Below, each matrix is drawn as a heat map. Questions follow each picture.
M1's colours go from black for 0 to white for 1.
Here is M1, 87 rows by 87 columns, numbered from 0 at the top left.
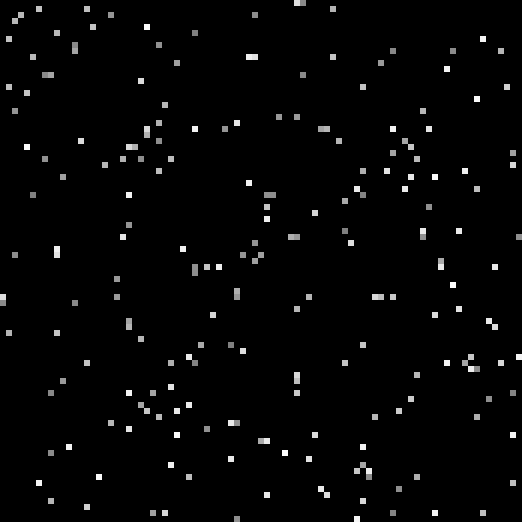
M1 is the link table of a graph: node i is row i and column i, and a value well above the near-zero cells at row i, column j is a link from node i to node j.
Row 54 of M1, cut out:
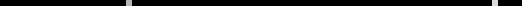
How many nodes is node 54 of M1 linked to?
2
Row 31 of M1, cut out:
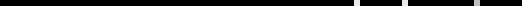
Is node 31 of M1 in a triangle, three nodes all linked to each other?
no
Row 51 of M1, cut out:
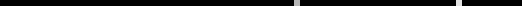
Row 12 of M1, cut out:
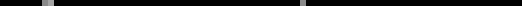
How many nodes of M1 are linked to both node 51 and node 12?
0
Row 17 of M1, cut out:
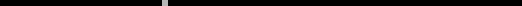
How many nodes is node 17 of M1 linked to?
1
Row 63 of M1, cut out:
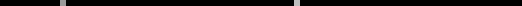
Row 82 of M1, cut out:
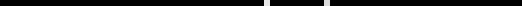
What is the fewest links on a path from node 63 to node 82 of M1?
5
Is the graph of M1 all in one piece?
yes
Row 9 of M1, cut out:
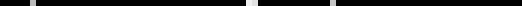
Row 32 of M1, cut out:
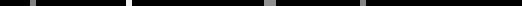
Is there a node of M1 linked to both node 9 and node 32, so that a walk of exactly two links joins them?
yes
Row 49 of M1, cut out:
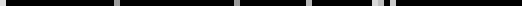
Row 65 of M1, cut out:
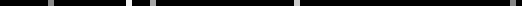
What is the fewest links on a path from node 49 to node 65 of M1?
1
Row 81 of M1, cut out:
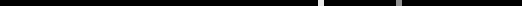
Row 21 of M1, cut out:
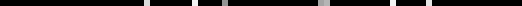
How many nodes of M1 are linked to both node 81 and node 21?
1
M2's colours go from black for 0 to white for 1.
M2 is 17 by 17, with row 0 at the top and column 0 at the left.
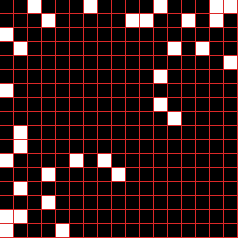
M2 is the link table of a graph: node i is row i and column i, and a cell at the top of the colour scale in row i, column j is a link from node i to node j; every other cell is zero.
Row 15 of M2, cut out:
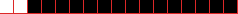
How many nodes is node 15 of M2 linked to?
2
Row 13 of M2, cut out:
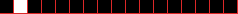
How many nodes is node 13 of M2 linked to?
1
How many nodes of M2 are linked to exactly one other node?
10
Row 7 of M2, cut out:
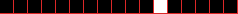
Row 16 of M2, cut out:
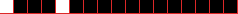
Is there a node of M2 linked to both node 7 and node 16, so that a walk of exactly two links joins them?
no
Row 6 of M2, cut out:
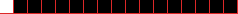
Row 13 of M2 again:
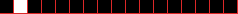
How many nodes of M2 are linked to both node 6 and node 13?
0
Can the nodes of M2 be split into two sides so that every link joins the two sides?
yes
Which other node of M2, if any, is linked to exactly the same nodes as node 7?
node 5
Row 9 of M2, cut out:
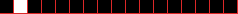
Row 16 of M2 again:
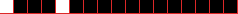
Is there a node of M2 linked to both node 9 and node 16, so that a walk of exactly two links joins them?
no
